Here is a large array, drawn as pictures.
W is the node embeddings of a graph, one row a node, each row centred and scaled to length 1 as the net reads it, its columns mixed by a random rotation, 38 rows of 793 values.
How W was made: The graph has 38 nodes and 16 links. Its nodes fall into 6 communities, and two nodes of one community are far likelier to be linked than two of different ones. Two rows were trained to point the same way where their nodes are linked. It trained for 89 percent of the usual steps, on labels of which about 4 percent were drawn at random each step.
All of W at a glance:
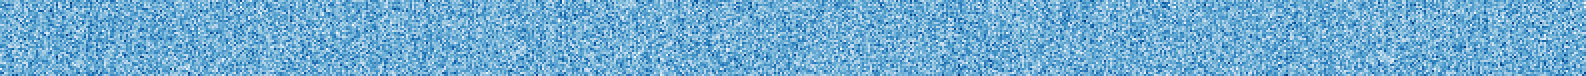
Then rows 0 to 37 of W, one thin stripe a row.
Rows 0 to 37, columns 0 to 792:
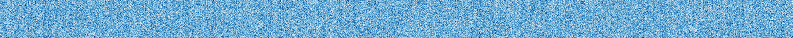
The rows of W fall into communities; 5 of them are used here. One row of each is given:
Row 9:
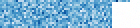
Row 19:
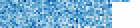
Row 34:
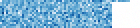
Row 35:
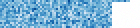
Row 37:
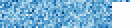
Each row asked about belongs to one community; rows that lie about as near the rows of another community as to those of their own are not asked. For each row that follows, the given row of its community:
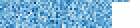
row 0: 35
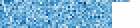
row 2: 37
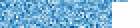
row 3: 9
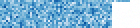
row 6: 35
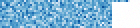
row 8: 9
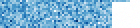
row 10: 19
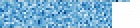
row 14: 9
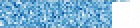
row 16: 9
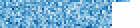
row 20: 35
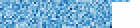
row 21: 35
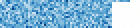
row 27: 34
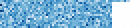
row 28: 37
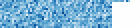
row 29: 37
